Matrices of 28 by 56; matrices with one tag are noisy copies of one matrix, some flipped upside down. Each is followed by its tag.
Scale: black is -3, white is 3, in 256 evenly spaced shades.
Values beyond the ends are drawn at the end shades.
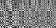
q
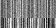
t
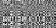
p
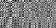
q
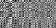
q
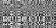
p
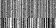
t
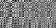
q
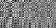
q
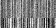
t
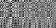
q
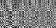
q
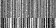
t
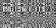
p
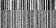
t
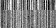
t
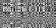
p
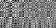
q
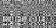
p
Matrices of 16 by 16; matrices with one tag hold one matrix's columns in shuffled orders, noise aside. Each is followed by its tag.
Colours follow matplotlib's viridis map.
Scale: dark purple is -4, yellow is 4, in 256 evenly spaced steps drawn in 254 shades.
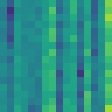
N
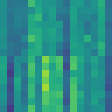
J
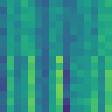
J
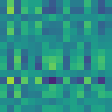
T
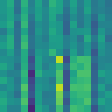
J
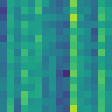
N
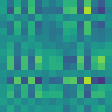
T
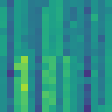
J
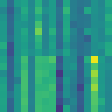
J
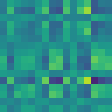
T
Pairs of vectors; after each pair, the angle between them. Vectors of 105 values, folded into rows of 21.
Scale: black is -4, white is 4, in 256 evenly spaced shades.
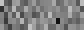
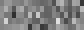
partly opposed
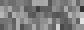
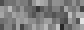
nearly parallel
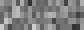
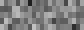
nearly parallel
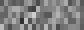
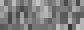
partly opposed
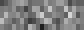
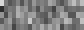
partly opposed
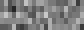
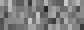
orthogonal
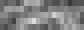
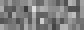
orthogonal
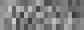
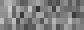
nearly parallel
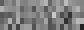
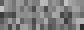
nearly parallel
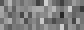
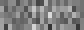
partly aligned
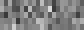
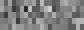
nearly parallel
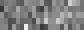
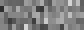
nearly parallel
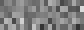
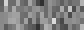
orthogonal
